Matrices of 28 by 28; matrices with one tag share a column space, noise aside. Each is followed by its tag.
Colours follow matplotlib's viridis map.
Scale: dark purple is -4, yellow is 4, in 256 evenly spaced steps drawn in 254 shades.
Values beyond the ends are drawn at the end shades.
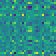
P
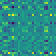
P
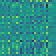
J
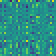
J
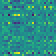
P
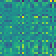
J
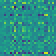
P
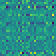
P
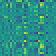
J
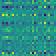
P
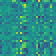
J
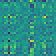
J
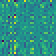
J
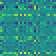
P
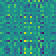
J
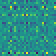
P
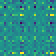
P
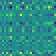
P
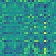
J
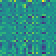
J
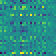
P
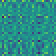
J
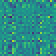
J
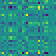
P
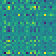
P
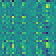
J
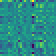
J
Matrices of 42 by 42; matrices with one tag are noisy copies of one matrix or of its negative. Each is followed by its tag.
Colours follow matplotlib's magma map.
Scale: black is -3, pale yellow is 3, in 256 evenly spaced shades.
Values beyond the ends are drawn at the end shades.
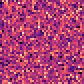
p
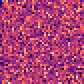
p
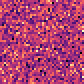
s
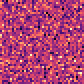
p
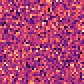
s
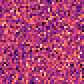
s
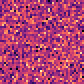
s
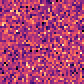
s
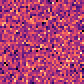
s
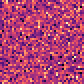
p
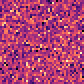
s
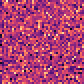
p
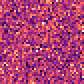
s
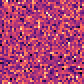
p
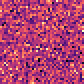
s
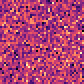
s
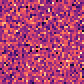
s
